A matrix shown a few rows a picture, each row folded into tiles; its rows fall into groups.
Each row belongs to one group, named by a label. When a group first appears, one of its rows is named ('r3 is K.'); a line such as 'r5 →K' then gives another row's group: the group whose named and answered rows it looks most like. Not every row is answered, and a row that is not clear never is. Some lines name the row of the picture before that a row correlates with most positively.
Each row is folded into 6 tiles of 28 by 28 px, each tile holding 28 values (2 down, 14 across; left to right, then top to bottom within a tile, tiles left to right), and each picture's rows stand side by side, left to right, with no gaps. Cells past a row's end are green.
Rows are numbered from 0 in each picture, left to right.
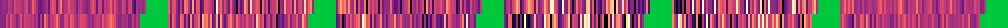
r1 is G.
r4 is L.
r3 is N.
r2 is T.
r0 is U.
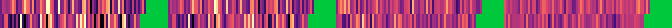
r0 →N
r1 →N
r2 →T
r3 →G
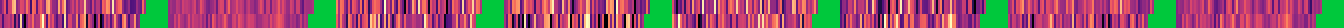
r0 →N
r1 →U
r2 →G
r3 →N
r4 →L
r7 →U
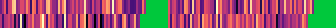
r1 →G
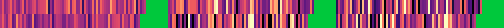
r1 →N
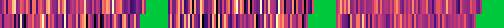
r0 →N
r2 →T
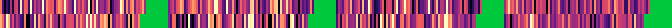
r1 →N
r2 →U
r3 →T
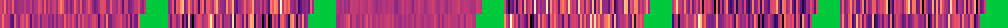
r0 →T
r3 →L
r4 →T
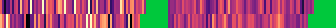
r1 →U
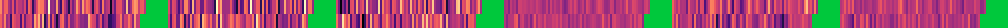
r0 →G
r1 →G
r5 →T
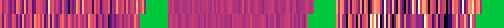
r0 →G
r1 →T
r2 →G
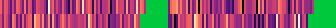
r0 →G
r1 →T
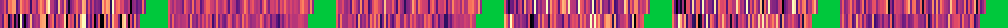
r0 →N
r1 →G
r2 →G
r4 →L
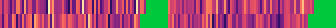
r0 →G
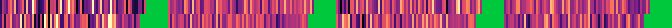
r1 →G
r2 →L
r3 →N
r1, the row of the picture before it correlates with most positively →0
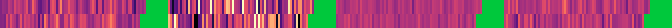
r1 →L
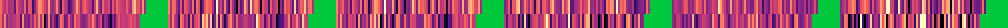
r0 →G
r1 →G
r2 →G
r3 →N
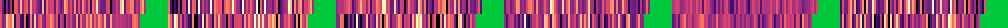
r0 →L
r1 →L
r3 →N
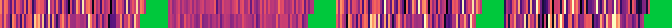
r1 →U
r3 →U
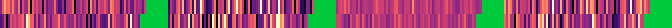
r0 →T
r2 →T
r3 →G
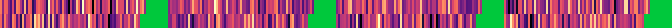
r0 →G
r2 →N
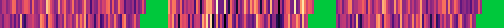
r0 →N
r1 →G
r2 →N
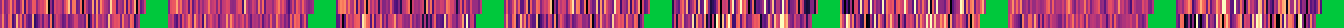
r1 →T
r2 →T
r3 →U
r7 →N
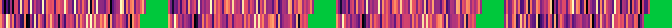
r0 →L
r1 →L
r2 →L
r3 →U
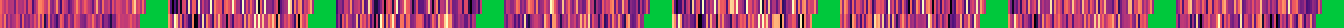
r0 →G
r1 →L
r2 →U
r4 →L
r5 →G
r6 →L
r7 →N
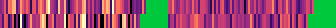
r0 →N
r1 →T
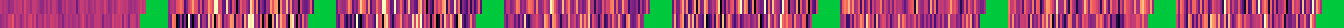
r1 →N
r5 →T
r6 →G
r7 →G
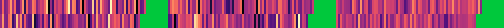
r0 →U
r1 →T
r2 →G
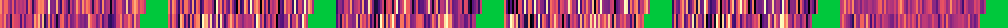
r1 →G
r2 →U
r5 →T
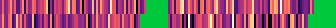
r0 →U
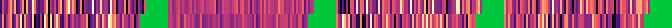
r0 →U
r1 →U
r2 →L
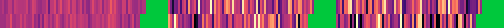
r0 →U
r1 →L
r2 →N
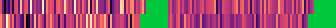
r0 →L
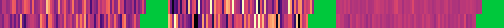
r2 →T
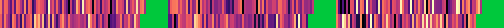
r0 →G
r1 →T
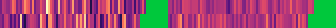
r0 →N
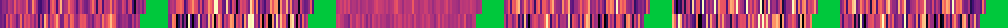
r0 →U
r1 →N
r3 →N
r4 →L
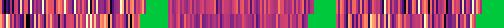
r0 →L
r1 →U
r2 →G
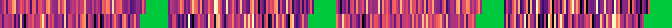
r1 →N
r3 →U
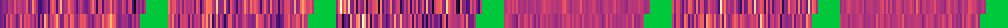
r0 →U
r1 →G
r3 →T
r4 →G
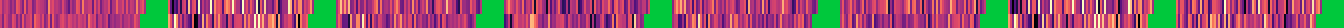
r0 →G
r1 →L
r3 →T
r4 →T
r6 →L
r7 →G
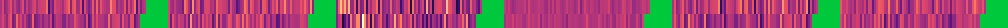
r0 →U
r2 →T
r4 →U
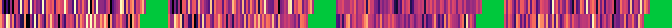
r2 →T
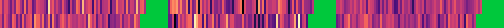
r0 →G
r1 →T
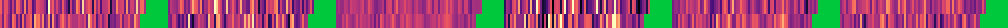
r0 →G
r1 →N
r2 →U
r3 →U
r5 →N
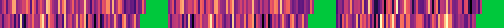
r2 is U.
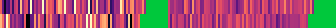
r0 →L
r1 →G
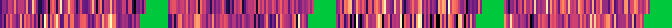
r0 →U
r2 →N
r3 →L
